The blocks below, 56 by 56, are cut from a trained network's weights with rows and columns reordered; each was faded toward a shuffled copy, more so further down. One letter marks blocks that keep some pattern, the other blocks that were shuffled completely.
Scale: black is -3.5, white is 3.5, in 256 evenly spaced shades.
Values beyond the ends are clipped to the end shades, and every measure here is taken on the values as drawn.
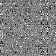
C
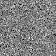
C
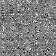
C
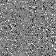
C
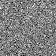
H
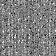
C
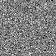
C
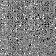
C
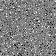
H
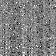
C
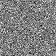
H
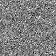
H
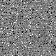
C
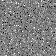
H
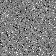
H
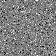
H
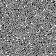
H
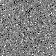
H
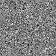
C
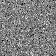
H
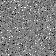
H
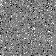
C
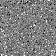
H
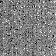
C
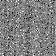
C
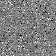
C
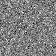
C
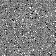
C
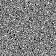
H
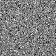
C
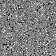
H
